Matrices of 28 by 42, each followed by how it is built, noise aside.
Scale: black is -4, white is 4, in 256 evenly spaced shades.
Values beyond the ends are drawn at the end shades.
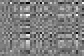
low rank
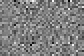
low rank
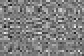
low rank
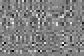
low rank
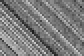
Toeplitz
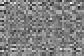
low rank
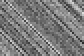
Toeplitz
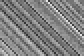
Toeplitz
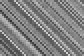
Toeplitz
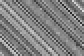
Toeplitz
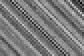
Toeplitz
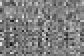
low rank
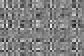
low rank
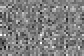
low rank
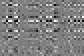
low rank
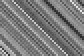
Toeplitz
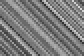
Toeplitz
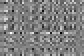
low rank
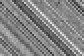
Toeplitz
